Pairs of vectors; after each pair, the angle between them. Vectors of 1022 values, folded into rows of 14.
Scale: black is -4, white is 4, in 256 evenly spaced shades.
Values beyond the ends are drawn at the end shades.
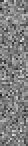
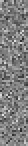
nearly opposite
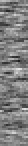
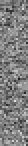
partly aligned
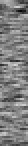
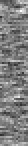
nearly opposite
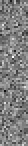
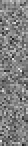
partly opposed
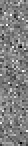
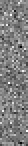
nearly parallel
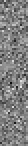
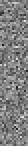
partly aligned
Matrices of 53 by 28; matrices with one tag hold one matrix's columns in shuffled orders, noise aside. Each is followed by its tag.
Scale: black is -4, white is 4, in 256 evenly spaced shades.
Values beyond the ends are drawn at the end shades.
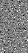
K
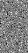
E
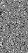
E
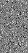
E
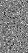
E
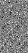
E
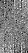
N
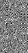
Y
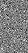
K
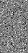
E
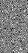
K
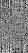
N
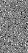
E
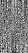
N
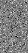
E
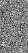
E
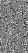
E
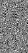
Y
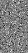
E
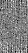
N
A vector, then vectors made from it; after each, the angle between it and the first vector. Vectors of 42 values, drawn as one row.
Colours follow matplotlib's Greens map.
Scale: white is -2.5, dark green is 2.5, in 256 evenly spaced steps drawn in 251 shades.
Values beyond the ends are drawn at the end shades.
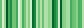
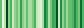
partly aligned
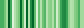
orthogonal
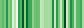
orthogonal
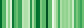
partly opposed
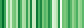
nearly opposite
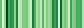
nearly parallel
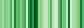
orthogonal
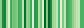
partly opposed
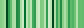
partly aligned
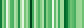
partly opposed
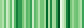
partly opposed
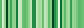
nearly parallel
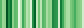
nearly parallel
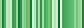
nearly opposite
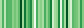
partly opposed
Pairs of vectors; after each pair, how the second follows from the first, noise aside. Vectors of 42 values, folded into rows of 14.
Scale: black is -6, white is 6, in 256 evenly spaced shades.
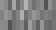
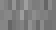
shrunk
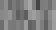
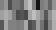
scaled up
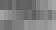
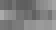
copied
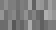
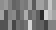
scaled up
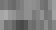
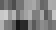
scaled up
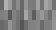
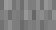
shrunk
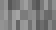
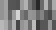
scaled up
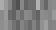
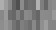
copied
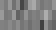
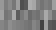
copied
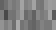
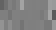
partly zeroed
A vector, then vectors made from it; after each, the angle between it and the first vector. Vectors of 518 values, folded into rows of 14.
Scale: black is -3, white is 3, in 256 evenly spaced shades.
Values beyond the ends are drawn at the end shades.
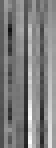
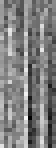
nearly opposite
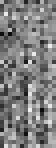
partly aligned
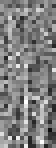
partly opposed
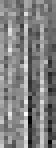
nearly opposite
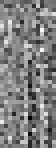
partly opposed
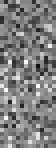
orthogonal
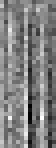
nearly opposite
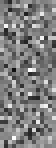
orthogonal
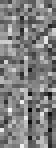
partly opposed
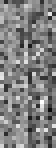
partly opposed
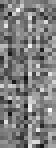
partly aligned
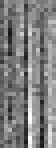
nearly parallel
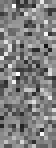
orthogonal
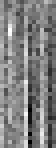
nearly opposite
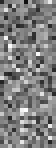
orthogonal
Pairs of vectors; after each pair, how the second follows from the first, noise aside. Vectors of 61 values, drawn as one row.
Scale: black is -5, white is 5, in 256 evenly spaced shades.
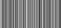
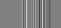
partly zeroed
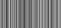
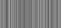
shrunk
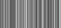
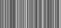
copied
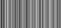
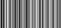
scaled up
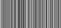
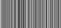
copied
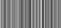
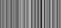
negated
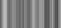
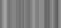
shrunk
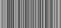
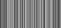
negated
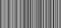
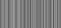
shrunk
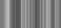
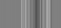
partly zeroed
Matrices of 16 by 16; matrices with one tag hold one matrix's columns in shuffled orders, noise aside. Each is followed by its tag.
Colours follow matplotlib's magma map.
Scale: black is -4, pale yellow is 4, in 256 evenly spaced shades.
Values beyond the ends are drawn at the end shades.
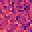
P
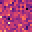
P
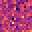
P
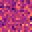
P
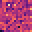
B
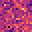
B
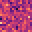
P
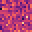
P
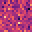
P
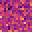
P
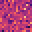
B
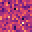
P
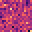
B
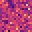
B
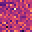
B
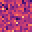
P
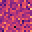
B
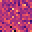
B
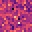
P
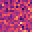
P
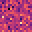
P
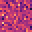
P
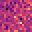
P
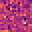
P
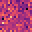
P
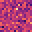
B
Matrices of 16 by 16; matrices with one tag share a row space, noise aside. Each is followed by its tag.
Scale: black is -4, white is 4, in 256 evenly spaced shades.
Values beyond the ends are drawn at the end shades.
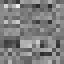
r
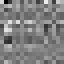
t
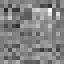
r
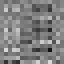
r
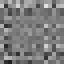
t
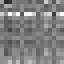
t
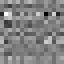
t
